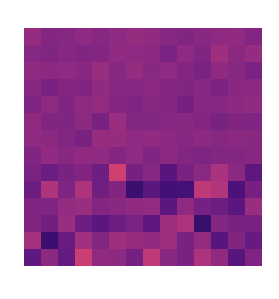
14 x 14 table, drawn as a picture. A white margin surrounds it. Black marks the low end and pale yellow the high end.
Overall the values sit about 40% of the way up the scale. The halves do not mirror each other. The top middle is the calmest part. The top part is calmer, up to a seam about 60% of the way down.
